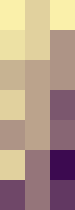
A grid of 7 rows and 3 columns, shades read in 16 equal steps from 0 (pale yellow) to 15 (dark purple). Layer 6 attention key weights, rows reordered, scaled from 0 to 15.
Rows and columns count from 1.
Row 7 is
11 8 12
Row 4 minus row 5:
-4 0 1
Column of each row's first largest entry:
2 3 3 3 3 3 3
